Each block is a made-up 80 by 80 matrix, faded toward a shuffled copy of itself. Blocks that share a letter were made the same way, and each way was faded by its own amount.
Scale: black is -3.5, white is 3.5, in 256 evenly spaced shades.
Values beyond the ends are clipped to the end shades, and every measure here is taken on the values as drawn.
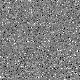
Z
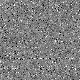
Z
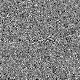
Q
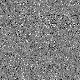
Z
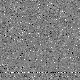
Z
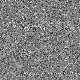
Q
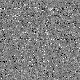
Z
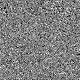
Q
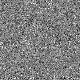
Q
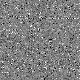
Z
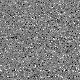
Z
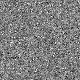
Q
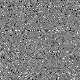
Z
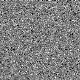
Q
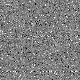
Z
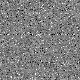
Z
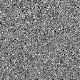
Q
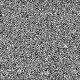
Q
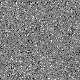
Z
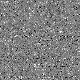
Z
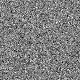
Q
